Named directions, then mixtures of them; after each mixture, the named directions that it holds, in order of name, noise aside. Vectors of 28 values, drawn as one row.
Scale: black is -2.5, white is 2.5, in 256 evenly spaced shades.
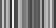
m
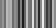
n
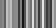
n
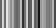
m, n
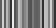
m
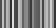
m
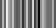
m, n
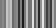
n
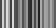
m, n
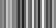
n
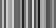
m, n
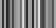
m, n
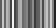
m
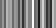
n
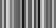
m, n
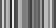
m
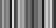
m, n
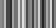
n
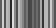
m
